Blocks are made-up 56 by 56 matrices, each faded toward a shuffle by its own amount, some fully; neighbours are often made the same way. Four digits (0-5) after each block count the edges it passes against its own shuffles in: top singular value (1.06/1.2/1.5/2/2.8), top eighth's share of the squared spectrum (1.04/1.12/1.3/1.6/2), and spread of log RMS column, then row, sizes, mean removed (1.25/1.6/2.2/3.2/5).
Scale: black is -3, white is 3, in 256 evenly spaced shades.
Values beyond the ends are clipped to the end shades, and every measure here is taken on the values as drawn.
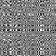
5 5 3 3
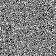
0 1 0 0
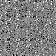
3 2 1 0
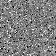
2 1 0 0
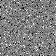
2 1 0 0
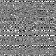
4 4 2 3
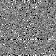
3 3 1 2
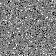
0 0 0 0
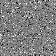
0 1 0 0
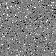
0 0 0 0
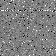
2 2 0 0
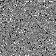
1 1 0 1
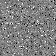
0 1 0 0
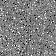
0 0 0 0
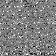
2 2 0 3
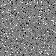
1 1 0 0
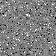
2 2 0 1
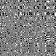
4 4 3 3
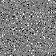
3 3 0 1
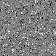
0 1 0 0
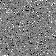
0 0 0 0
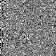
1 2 2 0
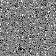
0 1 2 0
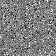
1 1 1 0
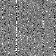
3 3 3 0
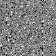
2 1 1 0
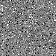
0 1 1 0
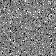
1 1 1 0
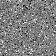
1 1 0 0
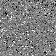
1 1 0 0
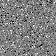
1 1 0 0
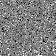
0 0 0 1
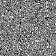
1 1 1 0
